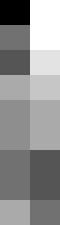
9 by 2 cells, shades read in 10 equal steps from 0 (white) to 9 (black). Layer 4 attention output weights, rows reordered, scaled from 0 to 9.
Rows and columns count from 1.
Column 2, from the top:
0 0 1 2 3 3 6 6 5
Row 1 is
9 0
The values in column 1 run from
3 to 9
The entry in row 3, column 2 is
1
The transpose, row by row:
9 5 6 3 4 4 5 5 3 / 0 0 1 2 3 3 6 6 5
